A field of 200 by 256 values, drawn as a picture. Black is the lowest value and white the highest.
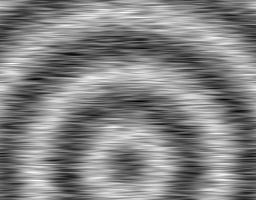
Rings: centred on the bottom middle. Slope: none. Ninth with the highest average: bottom middle. Average level on the scale: 50%.
